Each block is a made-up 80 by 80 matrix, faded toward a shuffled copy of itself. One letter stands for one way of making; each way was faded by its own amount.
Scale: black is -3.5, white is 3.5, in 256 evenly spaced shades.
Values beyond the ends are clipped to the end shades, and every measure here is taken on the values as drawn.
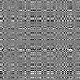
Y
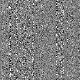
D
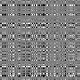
Y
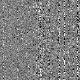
D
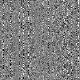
D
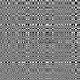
Y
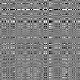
Y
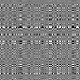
Y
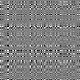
Y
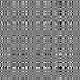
Y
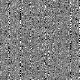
D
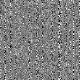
D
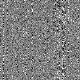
D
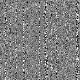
D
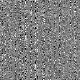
D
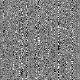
D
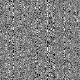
D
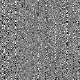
D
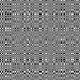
Y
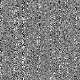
D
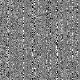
D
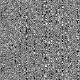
D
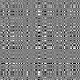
Y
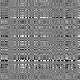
Y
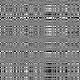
Y
